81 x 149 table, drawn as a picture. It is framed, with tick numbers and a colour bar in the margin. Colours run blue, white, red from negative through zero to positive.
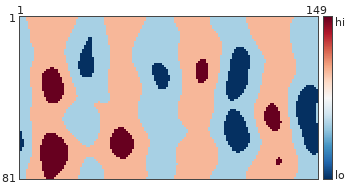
The bottom left is the ninth with the highest average. On average the colour sits 50% of the way up the scale. Upright stripes repeat 4 times across the table.
